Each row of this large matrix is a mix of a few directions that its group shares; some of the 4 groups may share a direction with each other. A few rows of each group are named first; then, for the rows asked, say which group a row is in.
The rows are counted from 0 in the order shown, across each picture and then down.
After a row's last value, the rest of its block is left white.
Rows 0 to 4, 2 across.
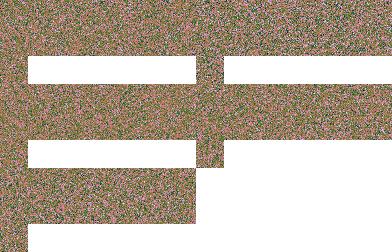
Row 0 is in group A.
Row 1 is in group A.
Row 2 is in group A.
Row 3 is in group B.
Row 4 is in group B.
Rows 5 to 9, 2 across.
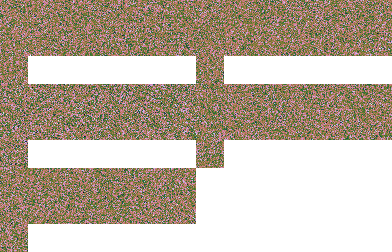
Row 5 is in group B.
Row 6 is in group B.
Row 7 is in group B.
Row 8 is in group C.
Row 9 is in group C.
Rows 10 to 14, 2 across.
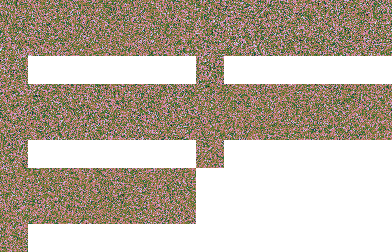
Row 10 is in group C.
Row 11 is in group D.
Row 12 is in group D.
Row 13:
A
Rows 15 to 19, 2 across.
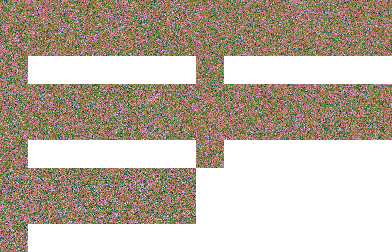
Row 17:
A
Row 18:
B
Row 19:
A
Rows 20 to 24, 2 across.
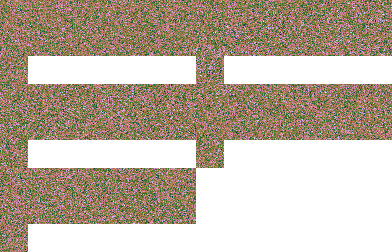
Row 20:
C
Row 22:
C
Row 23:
D
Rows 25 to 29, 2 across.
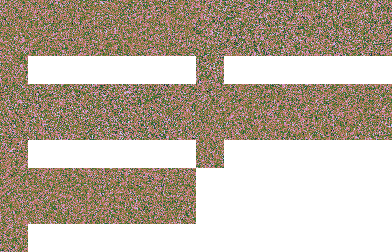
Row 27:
A
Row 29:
B
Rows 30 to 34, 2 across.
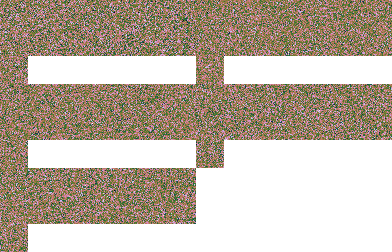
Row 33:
C
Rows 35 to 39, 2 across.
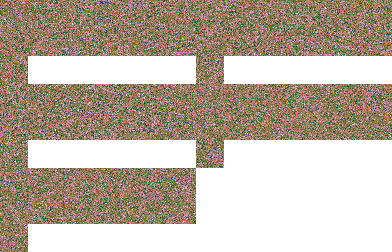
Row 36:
D
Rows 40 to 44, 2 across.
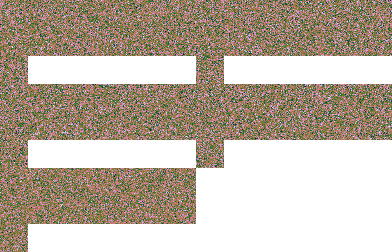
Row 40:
D
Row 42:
A
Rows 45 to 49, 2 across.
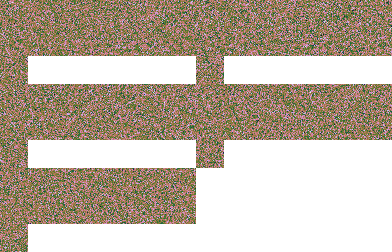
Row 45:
A
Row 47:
B
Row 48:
D
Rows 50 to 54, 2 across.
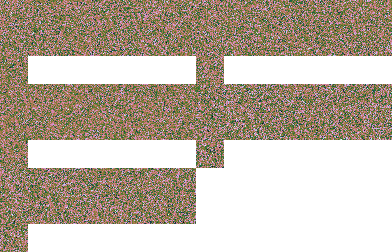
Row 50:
A
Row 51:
C
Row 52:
B
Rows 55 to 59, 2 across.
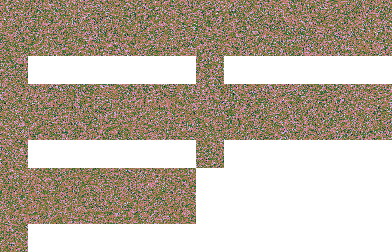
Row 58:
A
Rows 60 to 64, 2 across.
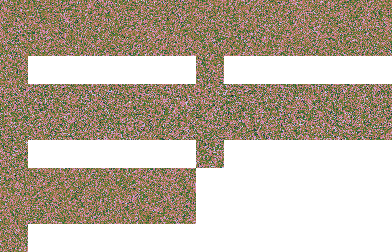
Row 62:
B
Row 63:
D
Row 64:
B
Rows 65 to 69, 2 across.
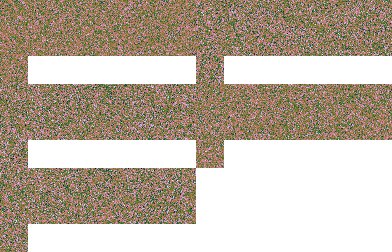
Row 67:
C
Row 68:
A
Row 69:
C
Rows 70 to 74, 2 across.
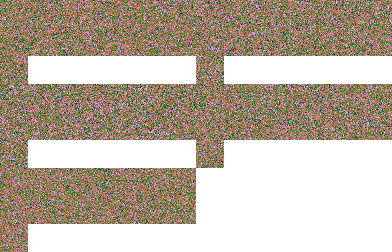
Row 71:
A
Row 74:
C
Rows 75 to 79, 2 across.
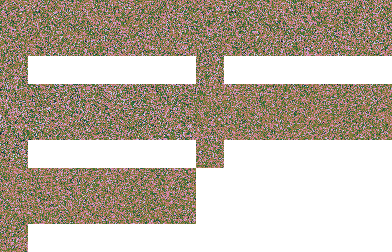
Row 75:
D
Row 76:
D
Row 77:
C
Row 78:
C
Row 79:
C
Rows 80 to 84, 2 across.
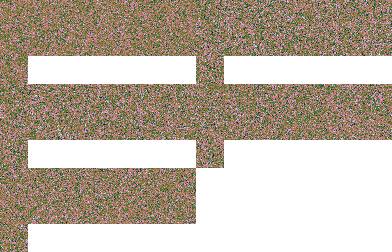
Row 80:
C
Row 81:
D
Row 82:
D
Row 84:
A
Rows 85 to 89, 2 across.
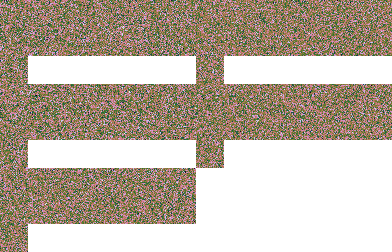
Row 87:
D
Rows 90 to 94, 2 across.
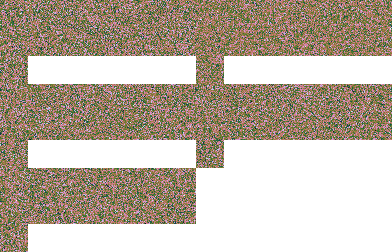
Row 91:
A
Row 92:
C
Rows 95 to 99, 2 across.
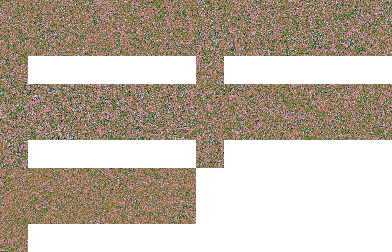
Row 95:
C
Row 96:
A
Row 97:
D
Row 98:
D
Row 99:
B
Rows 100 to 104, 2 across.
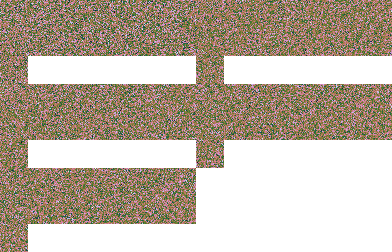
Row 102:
A
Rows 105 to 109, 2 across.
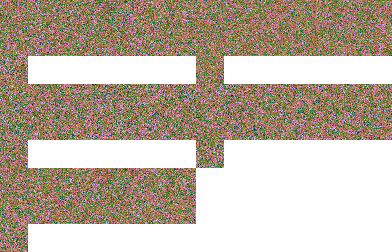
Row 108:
D
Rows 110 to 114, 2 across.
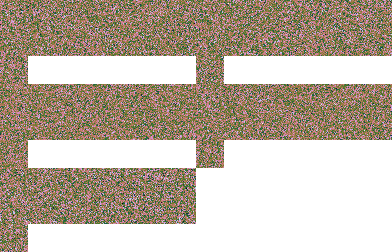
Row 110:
D
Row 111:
B
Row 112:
C
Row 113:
D
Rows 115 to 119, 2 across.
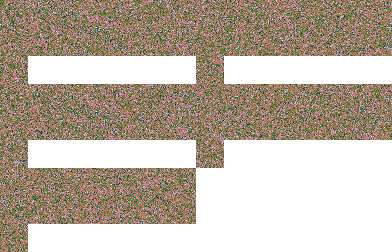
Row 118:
B
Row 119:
A
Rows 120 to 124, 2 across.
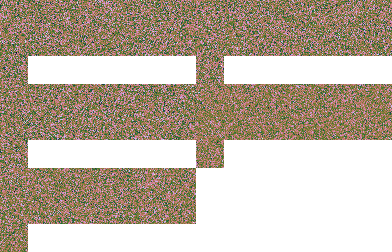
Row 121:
D
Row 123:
A
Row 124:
A
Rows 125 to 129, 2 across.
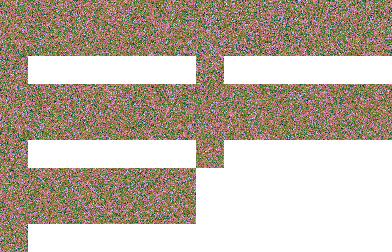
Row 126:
B
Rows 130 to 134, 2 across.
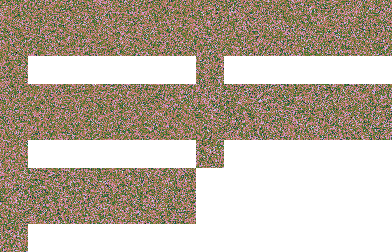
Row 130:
C
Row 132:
A
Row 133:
D
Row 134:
D
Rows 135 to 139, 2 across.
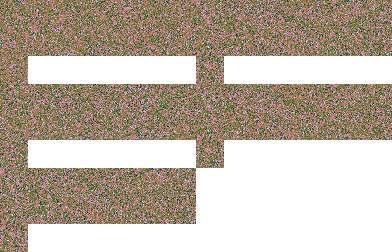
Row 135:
A
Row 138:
D
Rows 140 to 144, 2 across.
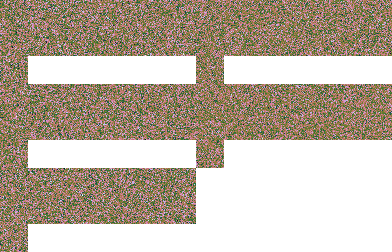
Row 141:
B
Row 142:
D
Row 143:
A
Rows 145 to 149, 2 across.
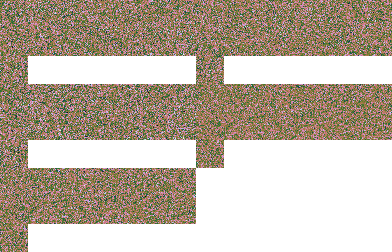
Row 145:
D
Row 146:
C
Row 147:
D
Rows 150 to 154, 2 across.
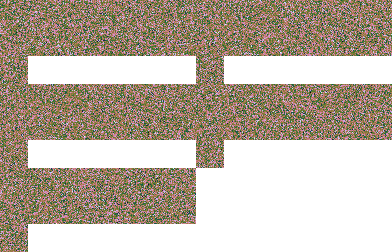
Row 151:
B
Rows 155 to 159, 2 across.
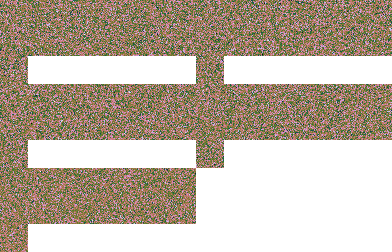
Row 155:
C
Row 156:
A
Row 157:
D
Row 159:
A
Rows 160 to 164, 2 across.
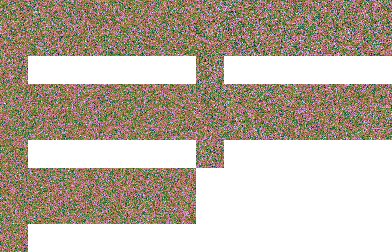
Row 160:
D
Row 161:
D
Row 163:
D
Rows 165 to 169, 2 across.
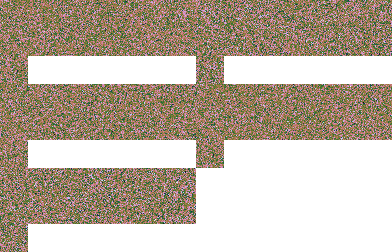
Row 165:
C
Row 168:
C
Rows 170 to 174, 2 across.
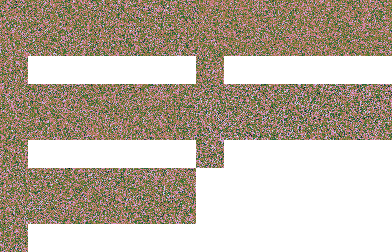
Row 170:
B
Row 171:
C
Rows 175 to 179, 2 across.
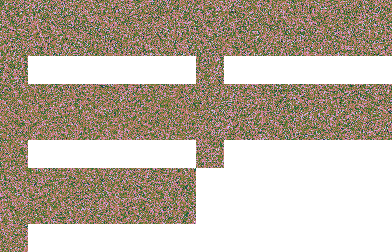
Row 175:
D
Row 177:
A
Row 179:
B
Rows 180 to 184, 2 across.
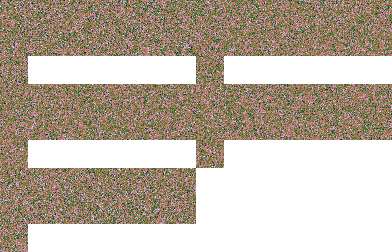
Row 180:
B
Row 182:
A
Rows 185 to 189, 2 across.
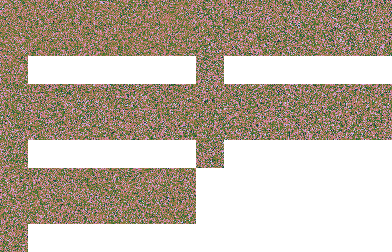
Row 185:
A
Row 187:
C
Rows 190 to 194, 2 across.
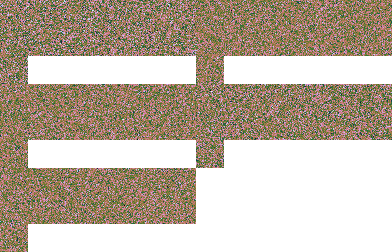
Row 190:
B
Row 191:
A
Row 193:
B
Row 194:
C
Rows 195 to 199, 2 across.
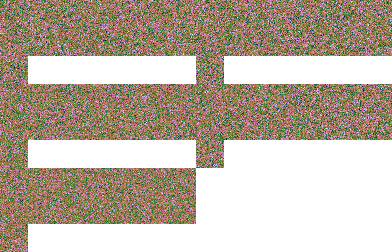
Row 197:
C
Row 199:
B
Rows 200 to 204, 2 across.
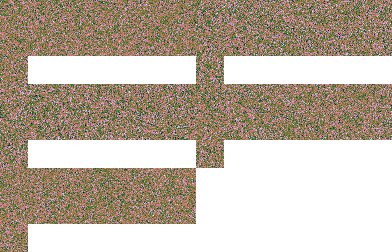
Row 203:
D
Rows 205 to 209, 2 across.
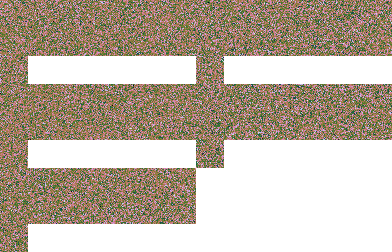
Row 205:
A
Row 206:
A
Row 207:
B
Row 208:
A
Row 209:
B
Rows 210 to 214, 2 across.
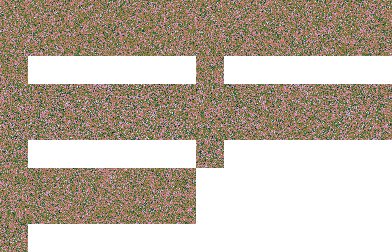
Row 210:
B
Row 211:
B
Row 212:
C
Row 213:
C
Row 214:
C
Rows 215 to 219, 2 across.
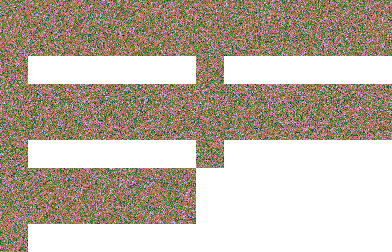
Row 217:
A
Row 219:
B
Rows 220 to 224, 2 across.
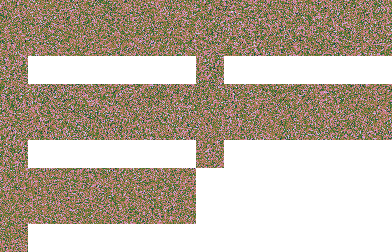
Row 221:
D
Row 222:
D
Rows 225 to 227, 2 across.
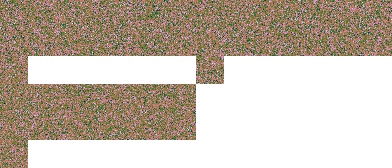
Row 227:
A
